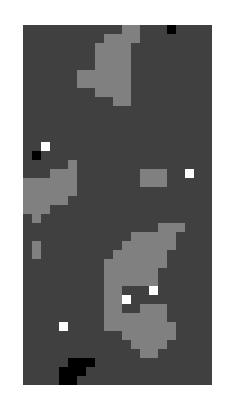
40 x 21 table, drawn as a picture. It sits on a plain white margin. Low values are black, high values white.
Average level on the scale: 30%. Lone odd cells: 5, each higher than its neighbours. Grain: blotchy. Mirror symmetry: none. Slope: none.
